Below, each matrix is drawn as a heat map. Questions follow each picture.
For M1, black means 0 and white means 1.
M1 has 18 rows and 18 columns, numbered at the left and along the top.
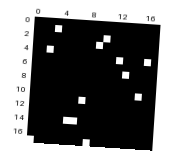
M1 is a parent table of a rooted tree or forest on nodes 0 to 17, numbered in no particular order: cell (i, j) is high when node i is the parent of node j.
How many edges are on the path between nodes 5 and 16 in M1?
1
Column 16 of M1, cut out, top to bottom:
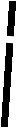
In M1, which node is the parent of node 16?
5
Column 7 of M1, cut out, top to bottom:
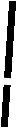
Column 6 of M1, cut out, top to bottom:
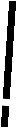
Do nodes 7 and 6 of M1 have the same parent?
no
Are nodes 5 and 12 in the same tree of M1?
yes
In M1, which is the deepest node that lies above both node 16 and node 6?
14
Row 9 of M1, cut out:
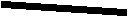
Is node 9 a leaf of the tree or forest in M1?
yes
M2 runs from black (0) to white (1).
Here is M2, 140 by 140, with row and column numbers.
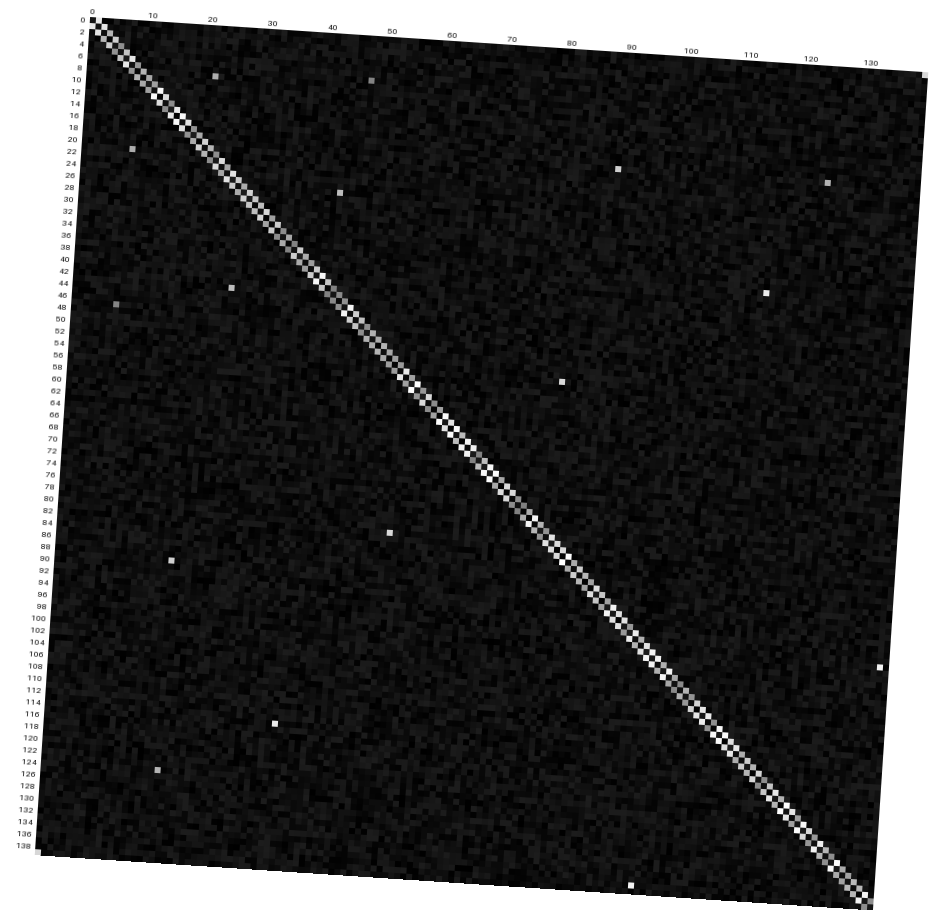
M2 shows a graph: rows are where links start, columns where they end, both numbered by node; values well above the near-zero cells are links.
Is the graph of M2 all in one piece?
yes
